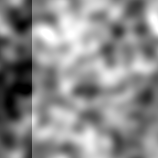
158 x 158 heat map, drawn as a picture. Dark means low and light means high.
Lone odd cells: none. Ninth with the lowest average: middle left. Seam: vertical, 20% of the way across, the right part higher. Ninth with the highest average: top middle.
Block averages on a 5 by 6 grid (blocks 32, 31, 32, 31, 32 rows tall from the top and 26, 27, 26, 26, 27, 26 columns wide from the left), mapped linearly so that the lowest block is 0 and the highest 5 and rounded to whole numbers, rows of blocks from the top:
235433
245433
024343
134342
234523
